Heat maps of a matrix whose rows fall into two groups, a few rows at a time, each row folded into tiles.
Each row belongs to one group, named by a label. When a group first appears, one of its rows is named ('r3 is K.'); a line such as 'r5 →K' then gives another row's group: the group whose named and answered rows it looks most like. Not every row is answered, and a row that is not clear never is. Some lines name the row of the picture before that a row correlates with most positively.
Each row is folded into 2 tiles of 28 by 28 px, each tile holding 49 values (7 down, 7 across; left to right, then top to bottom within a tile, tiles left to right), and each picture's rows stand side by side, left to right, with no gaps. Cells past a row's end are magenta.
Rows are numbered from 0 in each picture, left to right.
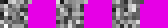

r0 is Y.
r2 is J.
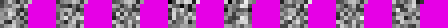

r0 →Y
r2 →Y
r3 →Y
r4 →J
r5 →Y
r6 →Y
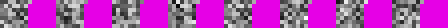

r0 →Y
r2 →J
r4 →Y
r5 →Y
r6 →Y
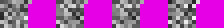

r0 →Y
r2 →Y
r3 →Y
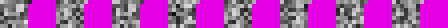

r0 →J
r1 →Y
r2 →J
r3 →J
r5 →J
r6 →J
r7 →J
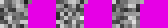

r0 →J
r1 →Y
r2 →J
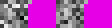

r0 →Y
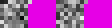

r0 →Y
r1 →Y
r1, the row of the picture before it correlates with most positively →0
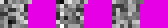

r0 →J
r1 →Y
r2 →J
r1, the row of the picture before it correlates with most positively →0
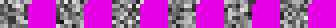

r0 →J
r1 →J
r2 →Y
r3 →J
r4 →J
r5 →Y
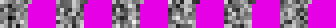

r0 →J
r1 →J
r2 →J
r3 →J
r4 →J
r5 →Y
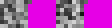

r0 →J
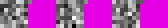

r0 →J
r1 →J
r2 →J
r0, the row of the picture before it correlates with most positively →1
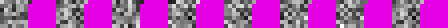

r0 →J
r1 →Y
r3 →Y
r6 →Y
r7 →Y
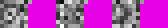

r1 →Y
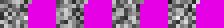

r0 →Y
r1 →Y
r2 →J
